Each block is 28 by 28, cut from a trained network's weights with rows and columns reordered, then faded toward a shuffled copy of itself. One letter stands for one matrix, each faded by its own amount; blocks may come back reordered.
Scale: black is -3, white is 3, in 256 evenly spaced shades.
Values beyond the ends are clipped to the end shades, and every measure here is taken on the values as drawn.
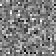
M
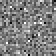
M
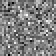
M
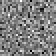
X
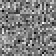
X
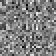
X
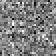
X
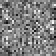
X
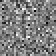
X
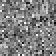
M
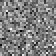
M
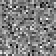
M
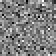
M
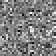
X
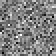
M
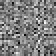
X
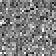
M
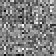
X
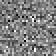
X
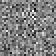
X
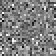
X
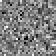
M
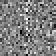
X
